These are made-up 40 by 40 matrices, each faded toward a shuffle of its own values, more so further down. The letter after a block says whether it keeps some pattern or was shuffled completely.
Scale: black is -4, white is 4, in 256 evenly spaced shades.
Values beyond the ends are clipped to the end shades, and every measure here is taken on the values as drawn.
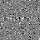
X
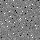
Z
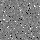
Z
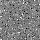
Z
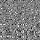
X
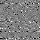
X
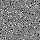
Z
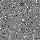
Z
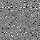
X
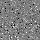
Z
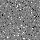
Z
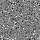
Z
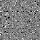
X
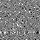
X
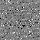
X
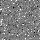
Z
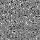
Z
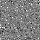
X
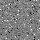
Z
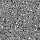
Z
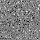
X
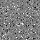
X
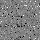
X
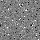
Z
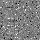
X
